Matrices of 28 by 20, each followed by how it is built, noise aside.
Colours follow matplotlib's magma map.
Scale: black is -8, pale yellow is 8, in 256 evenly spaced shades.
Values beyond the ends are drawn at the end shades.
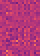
low rank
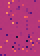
sparse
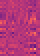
low rank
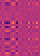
low rank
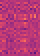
low rank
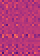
low rank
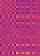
low rank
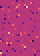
sparse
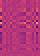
low rank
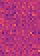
low rank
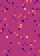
sparse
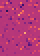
sparse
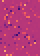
sparse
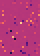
sparse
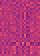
low rank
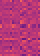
low rank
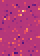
sparse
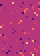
sparse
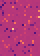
sparse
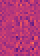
low rank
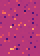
sparse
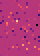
sparse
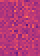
low rank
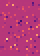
sparse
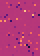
sparse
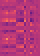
low rank
